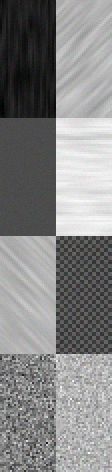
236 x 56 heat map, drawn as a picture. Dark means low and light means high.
The table splits into 4 rows of 2 panels. Panel 1,1: very low, streaked downward, faint in contrast. Panel 1,2: high, slanting up to the right, faint in contrast. Panel 2,1: low, flat. Panel 2,2: very high, streaked across, faint in contrast. Panel 3,1: high, slanting down to the right, faint in contrast. Panel 3,2: low, checkered. Panel 4,1: middling, fine-grained, strong in contrast. Panel 4,2: high, fine-grained.
